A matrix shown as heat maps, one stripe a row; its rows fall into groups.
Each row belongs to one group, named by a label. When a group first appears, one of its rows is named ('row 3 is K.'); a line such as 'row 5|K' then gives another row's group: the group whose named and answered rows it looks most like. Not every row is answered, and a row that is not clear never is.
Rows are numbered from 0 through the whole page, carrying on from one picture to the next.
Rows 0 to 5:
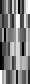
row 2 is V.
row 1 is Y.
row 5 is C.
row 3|V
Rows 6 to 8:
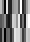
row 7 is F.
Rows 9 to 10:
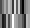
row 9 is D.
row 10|V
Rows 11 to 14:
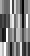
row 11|D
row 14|C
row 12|V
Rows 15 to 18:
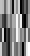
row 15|D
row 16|V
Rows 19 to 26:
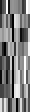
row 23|Y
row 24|Y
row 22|V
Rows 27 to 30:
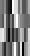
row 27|F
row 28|Y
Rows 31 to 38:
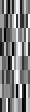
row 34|Y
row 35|F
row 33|V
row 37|C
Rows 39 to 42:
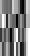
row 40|C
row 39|F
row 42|D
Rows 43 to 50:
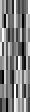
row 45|C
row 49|C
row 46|D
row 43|D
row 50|Y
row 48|Y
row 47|C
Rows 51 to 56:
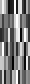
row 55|C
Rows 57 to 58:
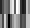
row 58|F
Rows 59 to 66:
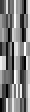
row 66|V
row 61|F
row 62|Y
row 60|D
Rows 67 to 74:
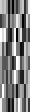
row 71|Y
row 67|C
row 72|D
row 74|C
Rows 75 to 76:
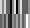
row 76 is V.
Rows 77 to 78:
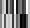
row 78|D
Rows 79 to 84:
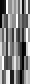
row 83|D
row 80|V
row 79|V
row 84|D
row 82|D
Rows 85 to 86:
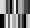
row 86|V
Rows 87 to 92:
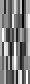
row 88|F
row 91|D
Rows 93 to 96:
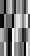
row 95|F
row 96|F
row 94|Y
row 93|V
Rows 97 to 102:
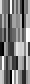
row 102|F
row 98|F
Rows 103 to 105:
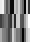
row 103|C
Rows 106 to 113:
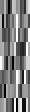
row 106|F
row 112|V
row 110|D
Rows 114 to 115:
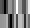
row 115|C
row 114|V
